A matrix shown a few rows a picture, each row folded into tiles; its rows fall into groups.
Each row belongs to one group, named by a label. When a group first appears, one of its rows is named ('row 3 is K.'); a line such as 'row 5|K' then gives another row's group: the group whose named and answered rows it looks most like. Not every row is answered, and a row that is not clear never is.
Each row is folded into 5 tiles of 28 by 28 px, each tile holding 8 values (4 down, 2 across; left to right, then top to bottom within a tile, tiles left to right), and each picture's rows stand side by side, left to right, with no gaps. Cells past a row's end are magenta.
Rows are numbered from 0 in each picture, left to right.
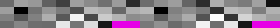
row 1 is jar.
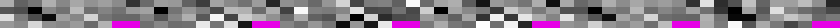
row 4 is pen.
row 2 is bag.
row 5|pen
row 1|jar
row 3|jar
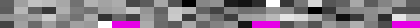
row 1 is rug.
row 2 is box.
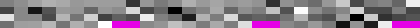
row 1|pen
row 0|pen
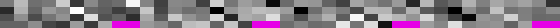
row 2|jar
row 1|jar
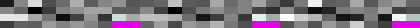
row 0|box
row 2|box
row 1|box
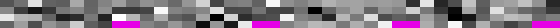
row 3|pen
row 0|box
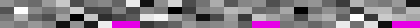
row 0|bag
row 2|jar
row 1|box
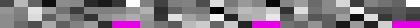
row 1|jar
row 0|rug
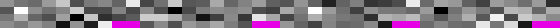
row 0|bag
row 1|box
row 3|jar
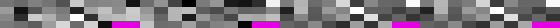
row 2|bag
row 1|rug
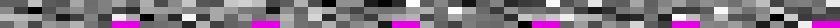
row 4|box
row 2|rug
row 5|bag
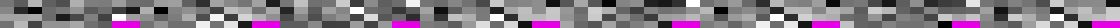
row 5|jar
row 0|box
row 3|jar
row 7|jar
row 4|rug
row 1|jar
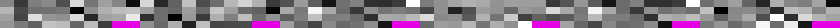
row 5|jar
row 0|jar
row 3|pen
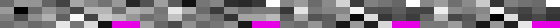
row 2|bag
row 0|jar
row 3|bag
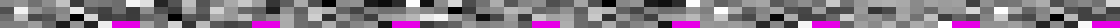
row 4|rug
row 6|pen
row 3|box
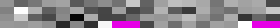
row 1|pen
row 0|bag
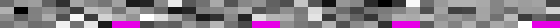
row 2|rug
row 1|box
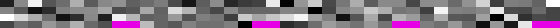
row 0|box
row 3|bag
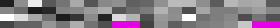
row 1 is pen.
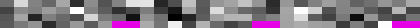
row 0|bag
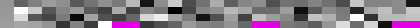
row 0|bag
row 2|jar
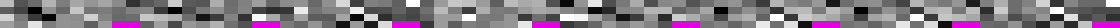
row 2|bag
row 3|pen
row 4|box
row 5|jar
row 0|pen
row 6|jar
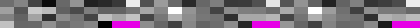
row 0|rug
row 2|rug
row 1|rug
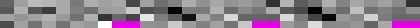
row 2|pen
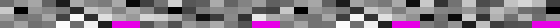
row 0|jar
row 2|jar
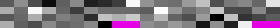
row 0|rug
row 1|bag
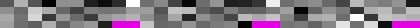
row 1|rug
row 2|jar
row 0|rug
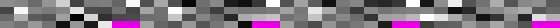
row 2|rug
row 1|rug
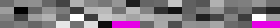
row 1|box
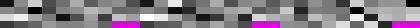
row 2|jar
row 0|box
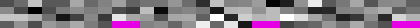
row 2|box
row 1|jar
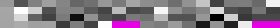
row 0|bag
